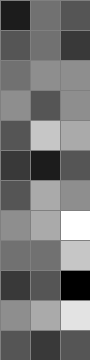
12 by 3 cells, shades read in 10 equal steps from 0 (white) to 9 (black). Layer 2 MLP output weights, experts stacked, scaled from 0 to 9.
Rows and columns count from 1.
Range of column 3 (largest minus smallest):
9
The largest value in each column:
8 8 9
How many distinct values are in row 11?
3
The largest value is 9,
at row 10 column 3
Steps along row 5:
down up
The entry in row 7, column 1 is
6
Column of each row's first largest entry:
1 3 1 2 1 2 1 1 1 3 1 2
